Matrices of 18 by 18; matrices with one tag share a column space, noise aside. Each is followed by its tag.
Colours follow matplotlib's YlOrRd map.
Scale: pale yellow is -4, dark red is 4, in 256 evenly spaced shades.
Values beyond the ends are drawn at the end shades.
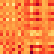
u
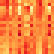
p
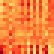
u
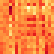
p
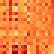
u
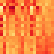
p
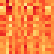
p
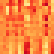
p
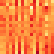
p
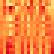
p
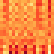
u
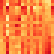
p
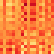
u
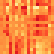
p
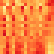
p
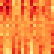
p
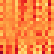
u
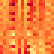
u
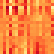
p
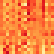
u
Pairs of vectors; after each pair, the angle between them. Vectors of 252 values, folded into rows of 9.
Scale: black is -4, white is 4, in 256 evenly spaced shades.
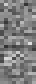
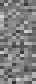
partly aligned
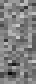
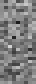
partly aligned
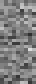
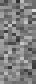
orthogonal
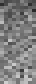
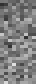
partly aligned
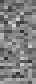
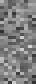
orthogonal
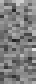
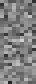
partly opposed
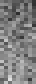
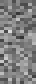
partly aligned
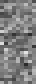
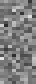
orthogonal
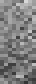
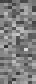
orthogonal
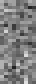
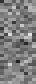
orthogonal
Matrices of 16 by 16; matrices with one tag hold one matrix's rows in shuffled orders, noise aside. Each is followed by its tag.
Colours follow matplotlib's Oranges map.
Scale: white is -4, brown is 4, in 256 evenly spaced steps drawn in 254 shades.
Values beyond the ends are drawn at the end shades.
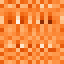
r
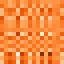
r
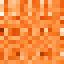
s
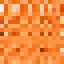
s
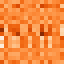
s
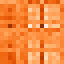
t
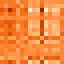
t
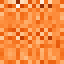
r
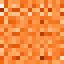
s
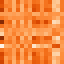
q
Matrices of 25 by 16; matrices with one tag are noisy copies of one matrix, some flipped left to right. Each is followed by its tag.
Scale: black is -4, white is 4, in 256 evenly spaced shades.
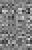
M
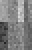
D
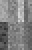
D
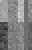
D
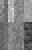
D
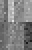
D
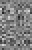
M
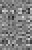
M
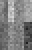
D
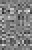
M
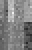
D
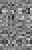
M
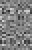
M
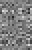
M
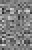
M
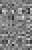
M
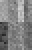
D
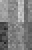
D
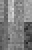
D
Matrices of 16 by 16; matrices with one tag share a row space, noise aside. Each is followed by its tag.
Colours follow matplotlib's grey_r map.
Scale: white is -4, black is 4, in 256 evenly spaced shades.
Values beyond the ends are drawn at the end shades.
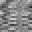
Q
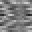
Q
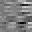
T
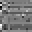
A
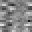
Q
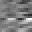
T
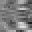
T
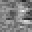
T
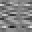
Q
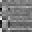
A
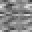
Q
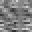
Q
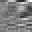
T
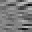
T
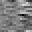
T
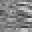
T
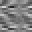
Q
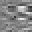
T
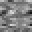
Q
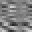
Q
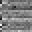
A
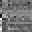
A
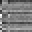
A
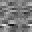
Q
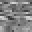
Q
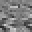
Q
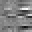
T
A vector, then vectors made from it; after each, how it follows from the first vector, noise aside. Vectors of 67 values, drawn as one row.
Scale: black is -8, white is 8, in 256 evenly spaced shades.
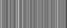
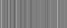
partly zeroed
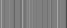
partly zeroed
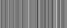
wrapped around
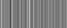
wrapped around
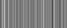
wrapped around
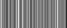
scaled up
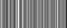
scaled up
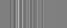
partly zeroed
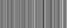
wrapped around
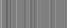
partly zeroed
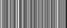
scaled up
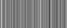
wrapped around
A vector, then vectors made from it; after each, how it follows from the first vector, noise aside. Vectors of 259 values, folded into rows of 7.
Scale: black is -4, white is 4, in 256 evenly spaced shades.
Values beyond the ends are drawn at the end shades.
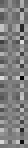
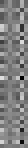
copied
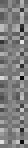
copied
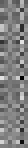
copied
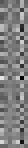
copied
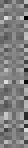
wrapped around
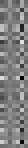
copied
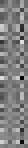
copied
